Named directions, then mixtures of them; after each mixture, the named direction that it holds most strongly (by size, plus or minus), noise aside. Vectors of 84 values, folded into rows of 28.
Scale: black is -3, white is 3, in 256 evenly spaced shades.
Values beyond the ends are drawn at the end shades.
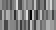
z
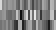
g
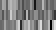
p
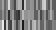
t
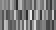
z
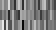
t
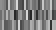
z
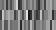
z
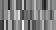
t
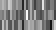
p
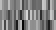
g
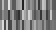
t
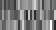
g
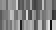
p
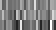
p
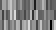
p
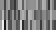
t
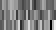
p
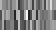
z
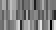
p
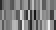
g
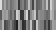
g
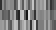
g
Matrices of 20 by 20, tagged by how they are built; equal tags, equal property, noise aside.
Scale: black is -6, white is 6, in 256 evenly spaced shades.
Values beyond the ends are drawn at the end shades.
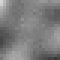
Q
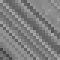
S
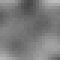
Q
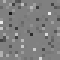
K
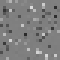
K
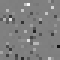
K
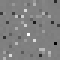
K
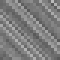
S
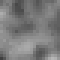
Q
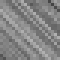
S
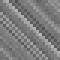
S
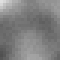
Q
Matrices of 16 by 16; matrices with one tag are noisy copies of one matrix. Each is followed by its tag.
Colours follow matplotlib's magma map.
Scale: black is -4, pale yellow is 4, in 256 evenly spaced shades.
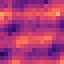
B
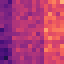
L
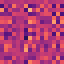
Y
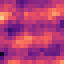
B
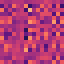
Y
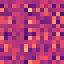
Y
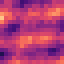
B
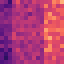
L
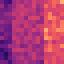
L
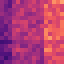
L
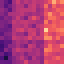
L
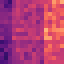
L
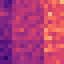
L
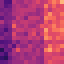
L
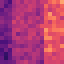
L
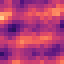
B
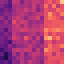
L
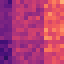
L
